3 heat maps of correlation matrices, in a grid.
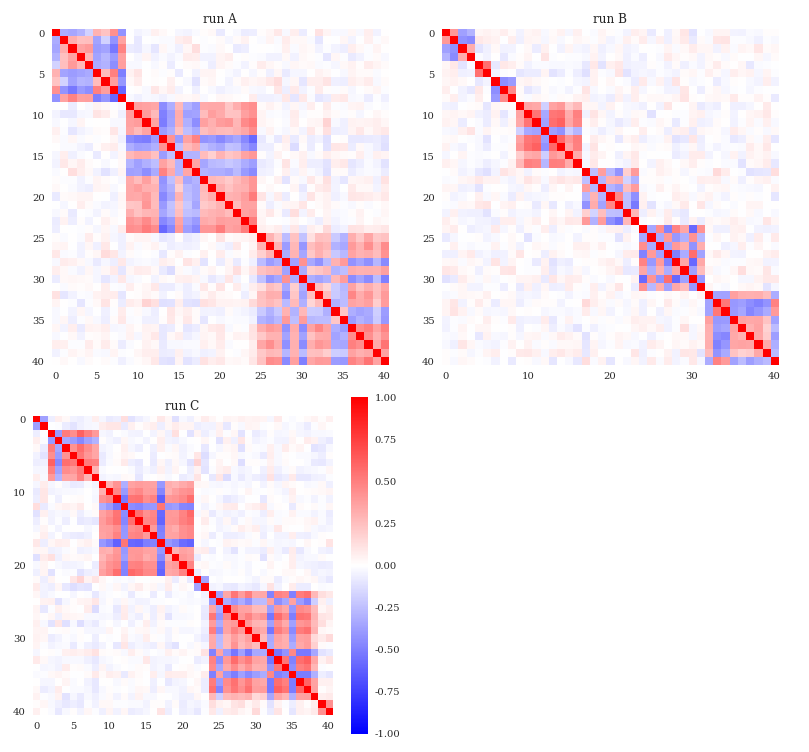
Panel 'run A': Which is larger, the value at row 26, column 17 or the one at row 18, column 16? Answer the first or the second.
the first
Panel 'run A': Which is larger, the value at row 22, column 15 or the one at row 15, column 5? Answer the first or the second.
the first
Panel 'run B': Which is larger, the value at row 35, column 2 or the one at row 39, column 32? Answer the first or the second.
the second
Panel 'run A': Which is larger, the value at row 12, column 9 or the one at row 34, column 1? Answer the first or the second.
the first
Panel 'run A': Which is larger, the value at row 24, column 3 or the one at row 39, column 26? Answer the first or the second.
the second
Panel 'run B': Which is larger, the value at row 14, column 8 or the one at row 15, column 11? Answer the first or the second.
the second
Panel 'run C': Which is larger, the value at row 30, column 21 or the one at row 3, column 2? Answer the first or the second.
the first
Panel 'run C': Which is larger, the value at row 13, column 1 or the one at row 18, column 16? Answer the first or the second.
the second
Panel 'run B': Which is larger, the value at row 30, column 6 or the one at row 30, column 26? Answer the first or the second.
the first
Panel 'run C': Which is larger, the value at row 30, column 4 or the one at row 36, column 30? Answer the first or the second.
the second
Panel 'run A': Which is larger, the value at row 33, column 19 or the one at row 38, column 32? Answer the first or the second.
the second
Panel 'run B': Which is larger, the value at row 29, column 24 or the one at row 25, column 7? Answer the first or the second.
the first
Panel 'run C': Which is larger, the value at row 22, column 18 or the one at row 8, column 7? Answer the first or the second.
the second
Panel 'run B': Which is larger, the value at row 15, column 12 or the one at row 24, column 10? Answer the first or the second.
the second
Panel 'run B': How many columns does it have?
41
